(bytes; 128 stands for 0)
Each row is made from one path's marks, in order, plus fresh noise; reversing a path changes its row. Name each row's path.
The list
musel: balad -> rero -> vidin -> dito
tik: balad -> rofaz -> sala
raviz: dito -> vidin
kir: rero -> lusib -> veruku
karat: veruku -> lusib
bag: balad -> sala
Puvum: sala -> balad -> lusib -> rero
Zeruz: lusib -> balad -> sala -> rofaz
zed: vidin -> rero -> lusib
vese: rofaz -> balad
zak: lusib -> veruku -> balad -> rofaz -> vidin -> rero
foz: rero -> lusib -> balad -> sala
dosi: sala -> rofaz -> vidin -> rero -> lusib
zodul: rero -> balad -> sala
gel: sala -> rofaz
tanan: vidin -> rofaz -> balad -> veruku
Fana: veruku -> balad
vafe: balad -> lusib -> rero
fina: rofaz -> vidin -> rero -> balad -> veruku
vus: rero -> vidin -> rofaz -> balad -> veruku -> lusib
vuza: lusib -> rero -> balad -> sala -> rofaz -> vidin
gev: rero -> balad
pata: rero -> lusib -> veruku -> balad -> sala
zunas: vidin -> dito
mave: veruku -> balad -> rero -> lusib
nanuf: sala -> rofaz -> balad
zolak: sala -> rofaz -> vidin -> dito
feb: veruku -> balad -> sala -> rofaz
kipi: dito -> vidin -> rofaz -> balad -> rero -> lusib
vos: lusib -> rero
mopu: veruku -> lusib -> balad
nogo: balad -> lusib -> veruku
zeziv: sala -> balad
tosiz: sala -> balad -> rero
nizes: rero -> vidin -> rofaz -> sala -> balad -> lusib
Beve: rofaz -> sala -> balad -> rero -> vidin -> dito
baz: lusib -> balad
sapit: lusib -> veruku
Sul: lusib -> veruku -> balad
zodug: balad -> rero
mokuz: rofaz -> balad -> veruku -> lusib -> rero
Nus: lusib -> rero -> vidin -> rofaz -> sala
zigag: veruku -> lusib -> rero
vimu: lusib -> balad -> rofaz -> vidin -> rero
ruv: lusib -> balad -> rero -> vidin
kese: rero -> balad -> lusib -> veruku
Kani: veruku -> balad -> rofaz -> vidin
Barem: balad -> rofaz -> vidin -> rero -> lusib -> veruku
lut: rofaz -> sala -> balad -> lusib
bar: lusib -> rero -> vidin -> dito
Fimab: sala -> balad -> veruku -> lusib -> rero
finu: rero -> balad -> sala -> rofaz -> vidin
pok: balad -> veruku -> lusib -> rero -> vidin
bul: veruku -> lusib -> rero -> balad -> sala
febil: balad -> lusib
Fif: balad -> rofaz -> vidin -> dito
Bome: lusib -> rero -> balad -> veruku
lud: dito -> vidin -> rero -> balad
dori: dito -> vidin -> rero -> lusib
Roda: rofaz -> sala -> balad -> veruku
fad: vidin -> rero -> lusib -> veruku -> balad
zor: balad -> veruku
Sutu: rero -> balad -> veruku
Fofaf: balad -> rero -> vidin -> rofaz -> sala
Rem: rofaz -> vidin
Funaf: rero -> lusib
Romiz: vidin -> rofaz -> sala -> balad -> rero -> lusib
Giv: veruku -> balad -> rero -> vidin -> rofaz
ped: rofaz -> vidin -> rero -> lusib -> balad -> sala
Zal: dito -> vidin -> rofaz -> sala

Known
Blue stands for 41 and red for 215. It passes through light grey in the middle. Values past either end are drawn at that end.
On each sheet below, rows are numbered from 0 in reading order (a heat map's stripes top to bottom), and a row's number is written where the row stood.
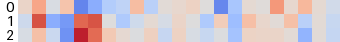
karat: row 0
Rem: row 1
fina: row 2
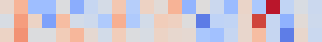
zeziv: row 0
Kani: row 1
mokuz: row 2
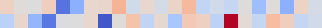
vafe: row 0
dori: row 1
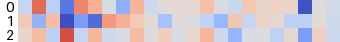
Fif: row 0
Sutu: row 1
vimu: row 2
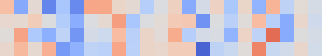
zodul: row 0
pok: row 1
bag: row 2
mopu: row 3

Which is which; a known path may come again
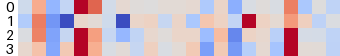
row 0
Romiz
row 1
raviz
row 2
zolak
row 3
dosi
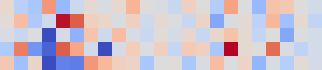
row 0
bar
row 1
ped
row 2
musel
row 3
Zal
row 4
gev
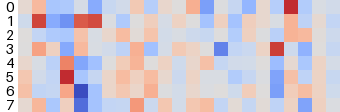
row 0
zeziv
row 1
Rem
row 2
zed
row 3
Kani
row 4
ruv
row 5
vuza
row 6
vos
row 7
febil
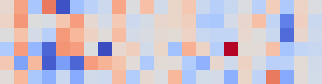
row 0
baz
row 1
mokuz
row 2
Barem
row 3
kipi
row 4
Sutu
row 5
bag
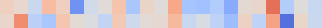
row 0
Fimab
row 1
tik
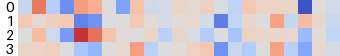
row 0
Fif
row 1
zigag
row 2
fina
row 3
pok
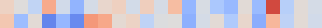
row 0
Puvum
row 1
zodul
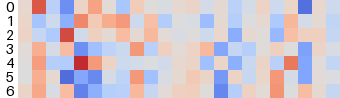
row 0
vese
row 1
nizes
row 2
Nus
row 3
nogo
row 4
Beve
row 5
zor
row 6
karat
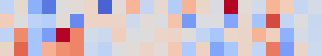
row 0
dori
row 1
tosiz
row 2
tanan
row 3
lut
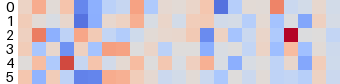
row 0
mopu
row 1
vafe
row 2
gel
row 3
finu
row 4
vimu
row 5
kese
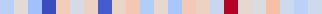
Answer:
lud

